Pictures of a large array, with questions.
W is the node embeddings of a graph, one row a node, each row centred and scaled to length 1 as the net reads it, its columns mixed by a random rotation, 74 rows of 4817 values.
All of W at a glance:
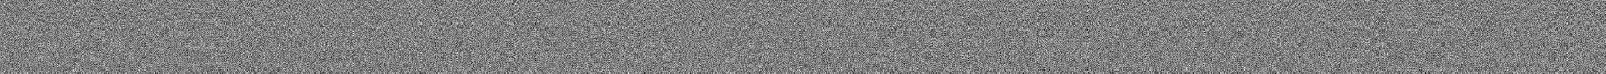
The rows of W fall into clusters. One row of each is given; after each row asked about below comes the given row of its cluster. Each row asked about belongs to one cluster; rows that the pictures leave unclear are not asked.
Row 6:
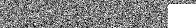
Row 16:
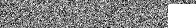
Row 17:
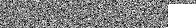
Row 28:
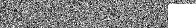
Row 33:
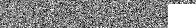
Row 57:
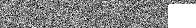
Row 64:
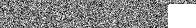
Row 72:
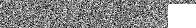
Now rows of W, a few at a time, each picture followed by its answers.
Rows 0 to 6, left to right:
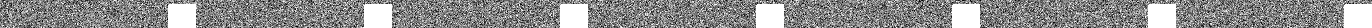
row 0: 28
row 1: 17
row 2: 33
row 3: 57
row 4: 57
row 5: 16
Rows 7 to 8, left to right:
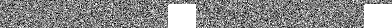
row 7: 72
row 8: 64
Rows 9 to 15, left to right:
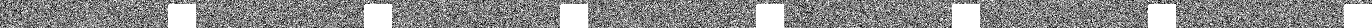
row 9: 28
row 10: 57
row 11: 33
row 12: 16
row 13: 64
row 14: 57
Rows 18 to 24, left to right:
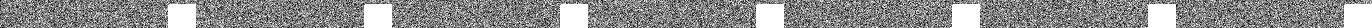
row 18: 16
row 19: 64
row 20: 72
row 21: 33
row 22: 17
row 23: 17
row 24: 17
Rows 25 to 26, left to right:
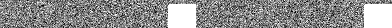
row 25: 6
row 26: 72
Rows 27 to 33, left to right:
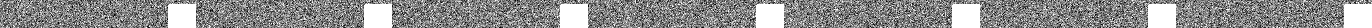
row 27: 28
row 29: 16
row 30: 16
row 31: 33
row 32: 72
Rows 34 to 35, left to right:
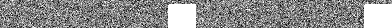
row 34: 57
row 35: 33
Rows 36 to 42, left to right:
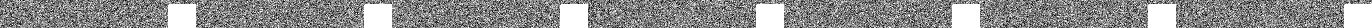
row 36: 16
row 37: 72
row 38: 6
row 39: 28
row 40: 33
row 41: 6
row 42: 28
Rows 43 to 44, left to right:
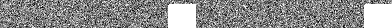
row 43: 57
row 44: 28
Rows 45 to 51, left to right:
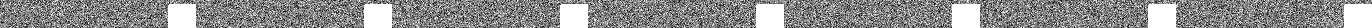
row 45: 57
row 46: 57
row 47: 64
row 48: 33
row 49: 6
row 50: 28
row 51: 72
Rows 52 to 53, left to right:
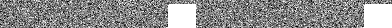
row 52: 17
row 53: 17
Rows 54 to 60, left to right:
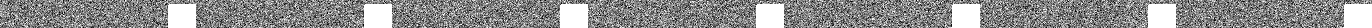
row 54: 64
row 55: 17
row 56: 57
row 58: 17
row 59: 72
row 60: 17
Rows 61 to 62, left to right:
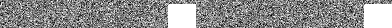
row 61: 72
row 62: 6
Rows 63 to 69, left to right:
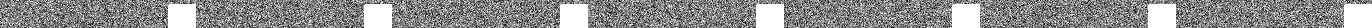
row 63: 33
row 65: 33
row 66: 64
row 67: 16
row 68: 6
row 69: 16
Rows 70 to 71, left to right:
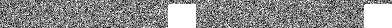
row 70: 16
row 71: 57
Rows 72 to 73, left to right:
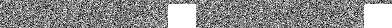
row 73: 72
